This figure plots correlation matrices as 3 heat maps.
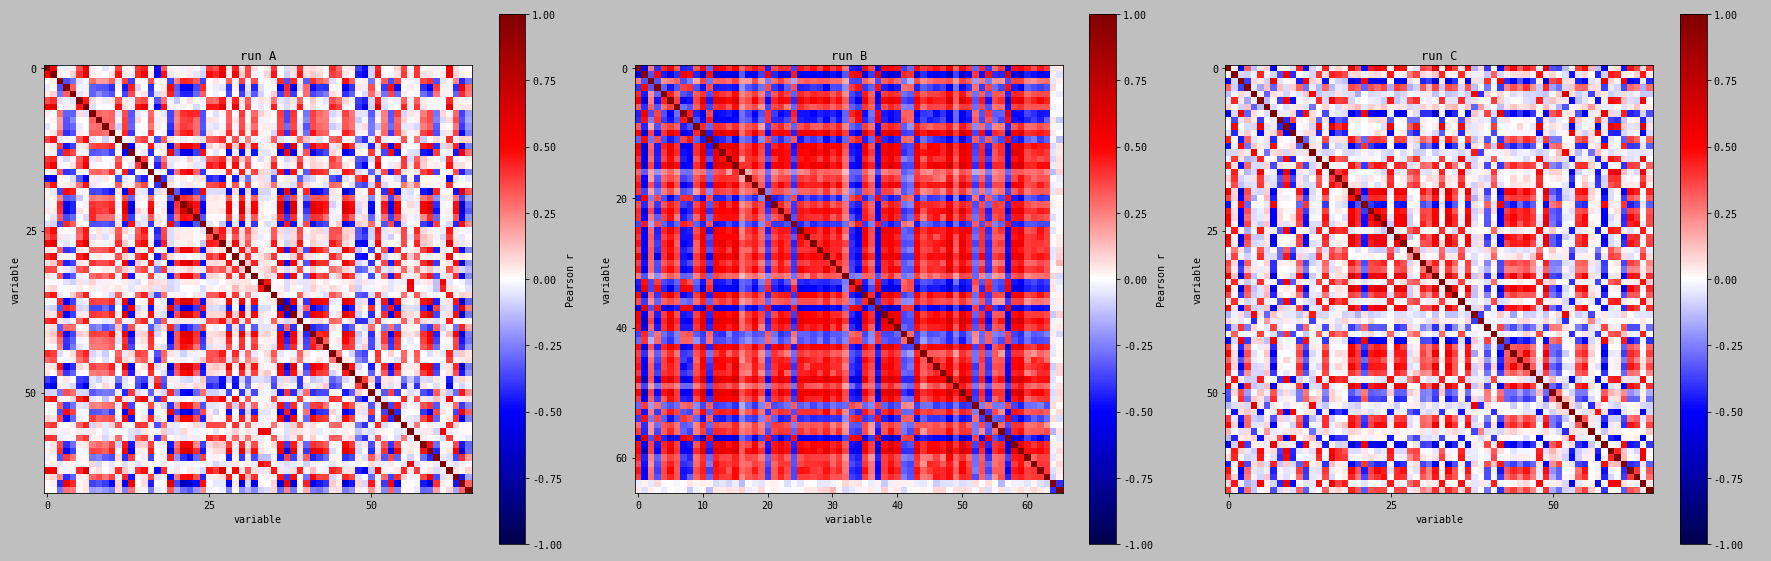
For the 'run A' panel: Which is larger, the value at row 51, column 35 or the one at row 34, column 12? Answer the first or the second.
the first
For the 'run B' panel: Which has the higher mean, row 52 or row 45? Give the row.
45
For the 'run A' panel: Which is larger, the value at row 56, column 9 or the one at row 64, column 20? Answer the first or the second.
the first
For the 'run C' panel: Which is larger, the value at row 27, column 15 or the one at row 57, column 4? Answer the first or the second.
the first
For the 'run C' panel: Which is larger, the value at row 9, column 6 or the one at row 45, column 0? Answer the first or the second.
the second
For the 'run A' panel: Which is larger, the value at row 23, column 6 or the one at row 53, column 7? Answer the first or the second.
the first
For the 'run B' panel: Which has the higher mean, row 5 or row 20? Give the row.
5
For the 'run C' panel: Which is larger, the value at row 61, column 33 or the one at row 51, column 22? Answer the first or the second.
the first
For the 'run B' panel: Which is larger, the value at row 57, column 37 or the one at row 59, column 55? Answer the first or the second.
the first
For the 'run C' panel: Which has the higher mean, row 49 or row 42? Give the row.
49
